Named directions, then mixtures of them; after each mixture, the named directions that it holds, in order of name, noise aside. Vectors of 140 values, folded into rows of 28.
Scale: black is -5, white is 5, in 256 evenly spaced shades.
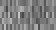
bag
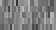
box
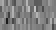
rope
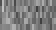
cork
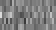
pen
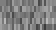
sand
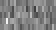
pen, rope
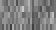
bag, box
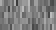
box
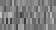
pen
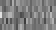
pen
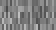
bag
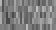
cork, sand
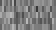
cork, pen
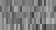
sand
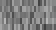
sand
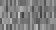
bag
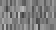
bag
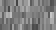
box, pen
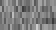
box, sand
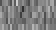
box, pen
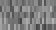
sand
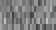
sand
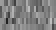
rope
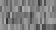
rope, sand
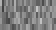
cork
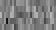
pen, rope
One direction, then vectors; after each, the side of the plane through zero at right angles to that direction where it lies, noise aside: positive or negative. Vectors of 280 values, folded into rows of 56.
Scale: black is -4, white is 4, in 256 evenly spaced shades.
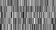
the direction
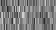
negative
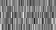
negative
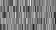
positive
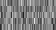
positive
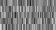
negative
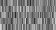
negative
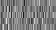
positive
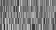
positive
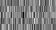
positive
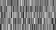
positive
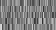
negative
